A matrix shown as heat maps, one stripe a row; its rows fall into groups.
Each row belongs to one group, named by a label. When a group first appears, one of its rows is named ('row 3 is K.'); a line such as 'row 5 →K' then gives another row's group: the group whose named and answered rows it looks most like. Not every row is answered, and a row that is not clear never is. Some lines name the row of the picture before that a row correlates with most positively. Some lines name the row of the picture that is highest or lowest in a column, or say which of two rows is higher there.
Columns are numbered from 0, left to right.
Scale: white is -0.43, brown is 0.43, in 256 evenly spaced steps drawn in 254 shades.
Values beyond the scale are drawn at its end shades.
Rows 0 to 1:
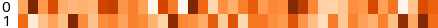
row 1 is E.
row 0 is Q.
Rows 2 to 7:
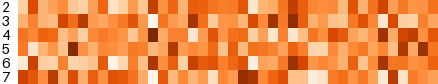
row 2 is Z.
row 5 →E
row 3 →Q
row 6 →Z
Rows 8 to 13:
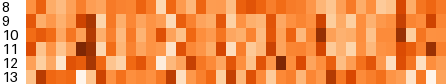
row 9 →E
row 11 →E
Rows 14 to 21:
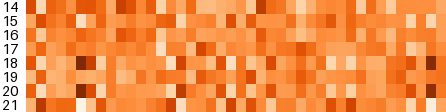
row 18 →E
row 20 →E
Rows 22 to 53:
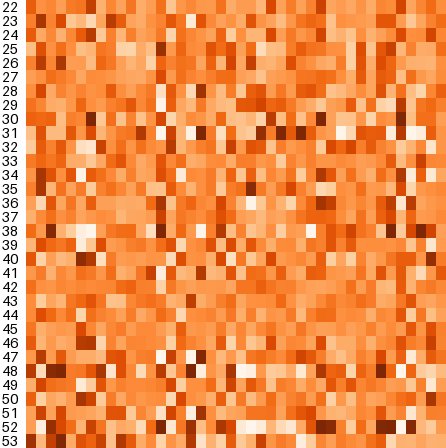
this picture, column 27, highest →31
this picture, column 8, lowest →48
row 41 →Q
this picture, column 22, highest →35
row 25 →Z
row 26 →Z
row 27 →Z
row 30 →E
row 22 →E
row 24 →E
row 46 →E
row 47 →Q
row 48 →Z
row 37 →Z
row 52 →Z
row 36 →Z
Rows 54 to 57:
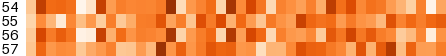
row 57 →Z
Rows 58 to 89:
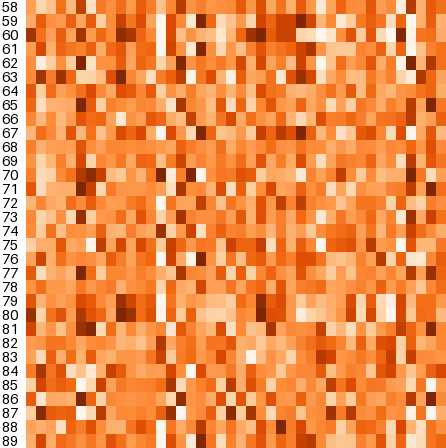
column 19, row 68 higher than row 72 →Yes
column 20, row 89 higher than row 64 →Yes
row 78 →Q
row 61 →Q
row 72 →Q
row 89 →Q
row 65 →E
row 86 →E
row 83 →Z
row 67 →Q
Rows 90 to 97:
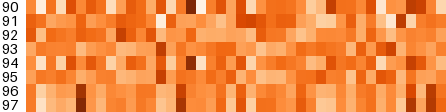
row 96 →E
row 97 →E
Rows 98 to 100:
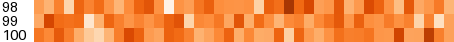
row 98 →Q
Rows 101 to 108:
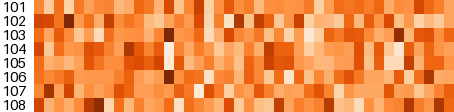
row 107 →Q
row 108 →E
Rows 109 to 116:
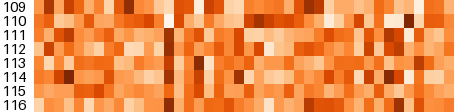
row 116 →Z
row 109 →Q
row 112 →Z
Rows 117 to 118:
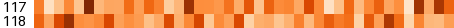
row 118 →Z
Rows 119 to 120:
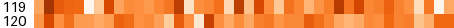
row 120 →Q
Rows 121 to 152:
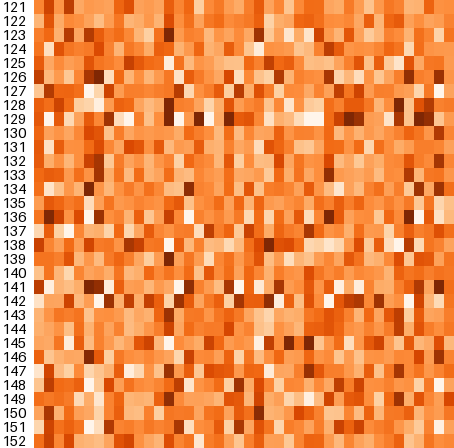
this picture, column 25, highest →145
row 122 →Z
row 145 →Q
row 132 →E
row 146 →E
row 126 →E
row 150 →Z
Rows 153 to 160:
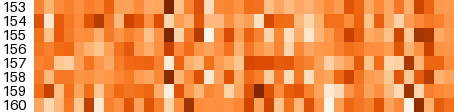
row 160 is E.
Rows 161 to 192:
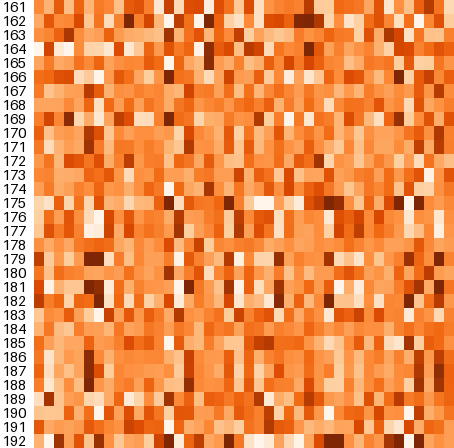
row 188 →E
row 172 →Q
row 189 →Z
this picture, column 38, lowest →162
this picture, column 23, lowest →175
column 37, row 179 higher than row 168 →Yes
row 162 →Q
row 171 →E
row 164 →Z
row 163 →Z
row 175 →Z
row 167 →E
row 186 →E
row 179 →E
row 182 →E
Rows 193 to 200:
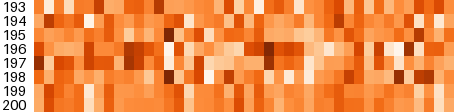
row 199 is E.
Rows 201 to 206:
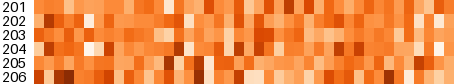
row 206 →Z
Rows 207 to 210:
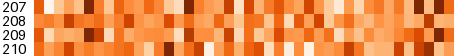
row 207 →E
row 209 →E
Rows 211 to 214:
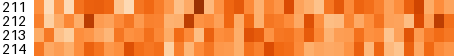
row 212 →E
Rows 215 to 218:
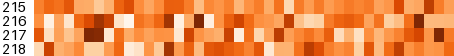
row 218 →Z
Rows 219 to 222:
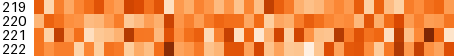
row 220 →Z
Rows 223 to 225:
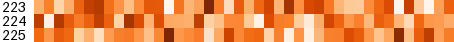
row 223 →Q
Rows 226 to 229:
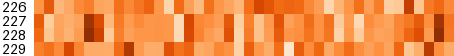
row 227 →E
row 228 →E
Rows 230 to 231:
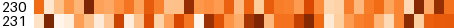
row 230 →E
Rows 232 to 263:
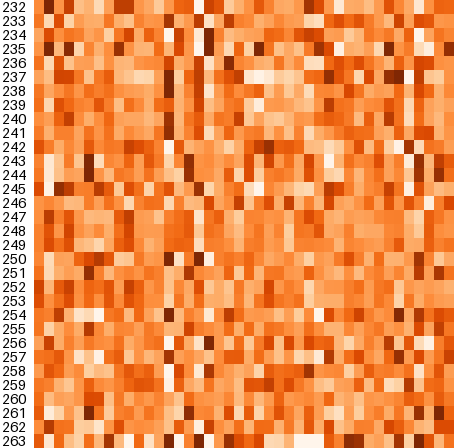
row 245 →Z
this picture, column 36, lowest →242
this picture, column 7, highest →263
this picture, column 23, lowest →237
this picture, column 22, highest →235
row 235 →Q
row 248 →Q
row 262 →Q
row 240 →Z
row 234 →Q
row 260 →E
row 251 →E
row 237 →Z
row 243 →E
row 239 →Z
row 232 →Q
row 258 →Q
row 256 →Q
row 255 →E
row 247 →Q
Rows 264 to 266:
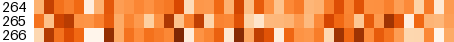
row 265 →Z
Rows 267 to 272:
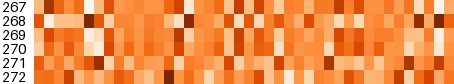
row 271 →E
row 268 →E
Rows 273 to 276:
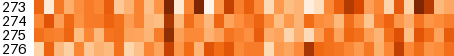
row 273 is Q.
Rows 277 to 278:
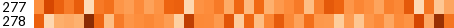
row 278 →E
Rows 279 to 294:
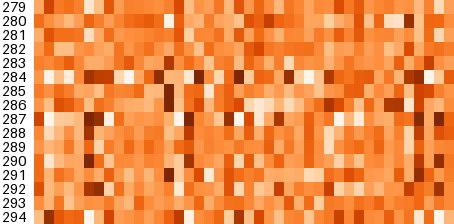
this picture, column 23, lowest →286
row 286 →Z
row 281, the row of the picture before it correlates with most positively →277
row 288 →E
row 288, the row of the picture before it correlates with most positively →278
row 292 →E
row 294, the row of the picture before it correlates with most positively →277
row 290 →E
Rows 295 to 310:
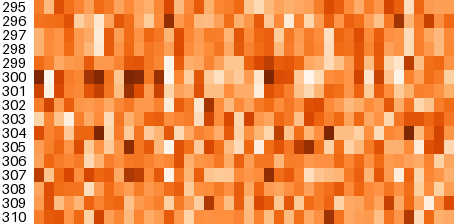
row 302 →Q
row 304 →E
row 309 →Q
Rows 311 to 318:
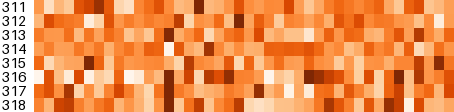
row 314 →Q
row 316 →Z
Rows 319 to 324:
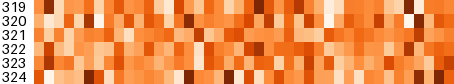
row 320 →E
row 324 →E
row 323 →Q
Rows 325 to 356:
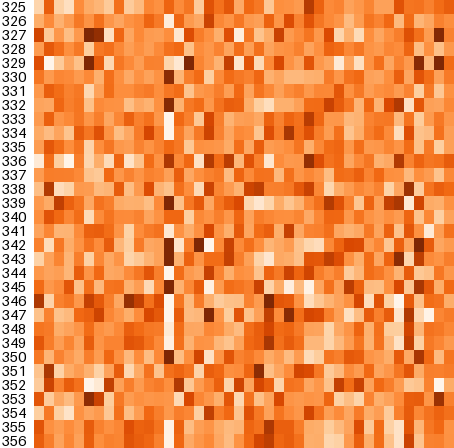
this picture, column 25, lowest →345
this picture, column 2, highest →339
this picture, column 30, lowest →329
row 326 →Q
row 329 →E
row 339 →Z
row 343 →Z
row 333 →Q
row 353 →E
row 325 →Z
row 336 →Z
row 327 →E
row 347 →Q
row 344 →Q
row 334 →Q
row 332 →Z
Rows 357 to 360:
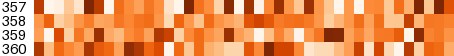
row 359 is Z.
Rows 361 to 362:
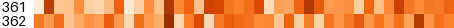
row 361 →Z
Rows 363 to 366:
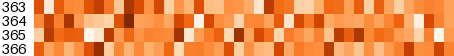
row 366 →E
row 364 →Q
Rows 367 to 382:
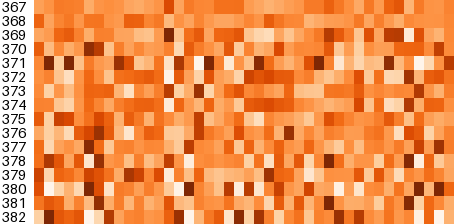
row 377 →E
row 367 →Z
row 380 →E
